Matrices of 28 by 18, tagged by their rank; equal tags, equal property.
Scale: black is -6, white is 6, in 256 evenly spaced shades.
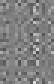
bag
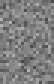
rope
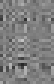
bag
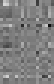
bag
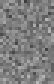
rope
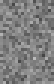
rope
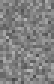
rope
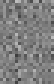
bag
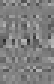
bag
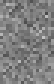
rope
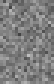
rope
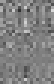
bag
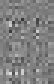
bag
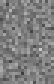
rope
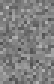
rope
